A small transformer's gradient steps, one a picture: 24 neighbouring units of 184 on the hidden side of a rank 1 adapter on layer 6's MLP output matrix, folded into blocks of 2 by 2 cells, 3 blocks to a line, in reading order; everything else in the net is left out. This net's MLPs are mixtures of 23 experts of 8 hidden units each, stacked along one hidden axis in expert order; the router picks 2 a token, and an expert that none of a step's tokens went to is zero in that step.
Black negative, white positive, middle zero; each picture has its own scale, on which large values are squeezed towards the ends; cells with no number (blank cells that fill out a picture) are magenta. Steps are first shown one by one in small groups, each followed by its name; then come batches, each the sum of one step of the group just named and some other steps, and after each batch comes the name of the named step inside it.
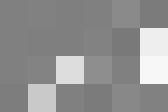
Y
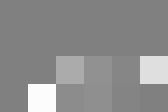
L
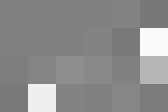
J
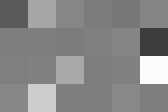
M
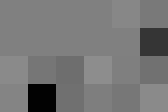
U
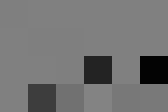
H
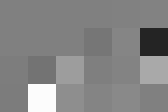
L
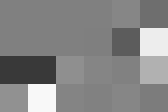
J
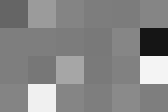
M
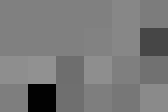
U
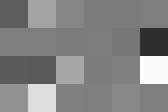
M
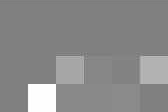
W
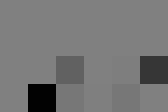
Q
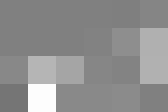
W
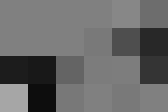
Q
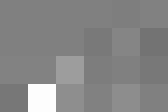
Q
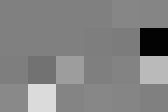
W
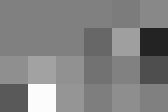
Q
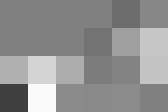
W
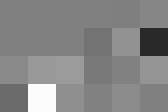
W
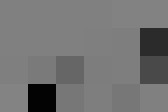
Q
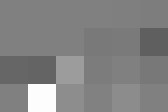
Q
